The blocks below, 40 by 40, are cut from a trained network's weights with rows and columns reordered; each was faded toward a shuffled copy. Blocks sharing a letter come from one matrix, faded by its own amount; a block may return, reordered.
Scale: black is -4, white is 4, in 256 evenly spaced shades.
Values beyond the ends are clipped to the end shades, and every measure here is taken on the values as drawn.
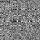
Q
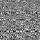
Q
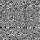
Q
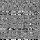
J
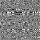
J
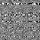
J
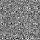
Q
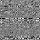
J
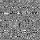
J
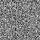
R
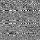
J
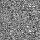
R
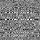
J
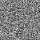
R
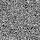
R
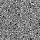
R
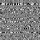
J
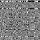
J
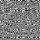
J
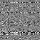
J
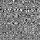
J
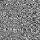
Q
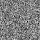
R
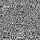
Q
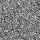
R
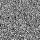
R
